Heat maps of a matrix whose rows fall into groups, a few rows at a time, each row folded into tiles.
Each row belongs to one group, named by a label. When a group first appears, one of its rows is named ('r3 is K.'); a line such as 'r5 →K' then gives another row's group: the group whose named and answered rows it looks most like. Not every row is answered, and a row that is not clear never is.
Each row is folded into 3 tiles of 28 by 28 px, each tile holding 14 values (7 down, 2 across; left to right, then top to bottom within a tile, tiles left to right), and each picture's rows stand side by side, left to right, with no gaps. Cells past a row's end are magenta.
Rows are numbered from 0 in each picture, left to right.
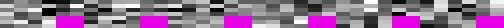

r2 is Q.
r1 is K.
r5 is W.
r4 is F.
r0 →Q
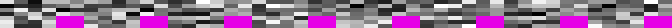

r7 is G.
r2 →K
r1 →G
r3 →K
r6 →K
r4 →Q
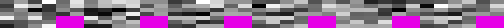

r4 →Q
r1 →K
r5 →K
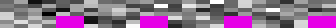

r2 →W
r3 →G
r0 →Q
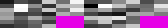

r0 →W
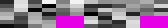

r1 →G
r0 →W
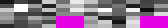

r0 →W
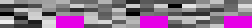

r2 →K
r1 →Q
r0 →G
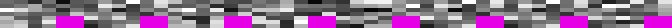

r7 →W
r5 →W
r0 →F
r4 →K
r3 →F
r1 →W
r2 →F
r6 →W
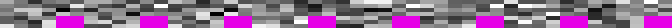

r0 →G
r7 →G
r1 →Q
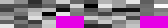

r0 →G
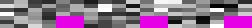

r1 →W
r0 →Q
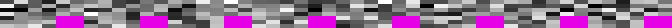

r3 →F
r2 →G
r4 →W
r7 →G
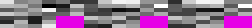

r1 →K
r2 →K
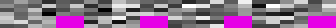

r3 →K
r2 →W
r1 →K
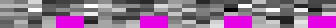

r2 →Q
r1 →Q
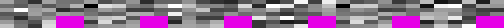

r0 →G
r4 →K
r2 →Q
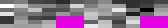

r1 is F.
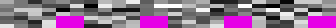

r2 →Q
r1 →K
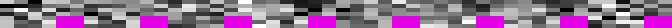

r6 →F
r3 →F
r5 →F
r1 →G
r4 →G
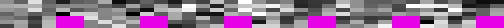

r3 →F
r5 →F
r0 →F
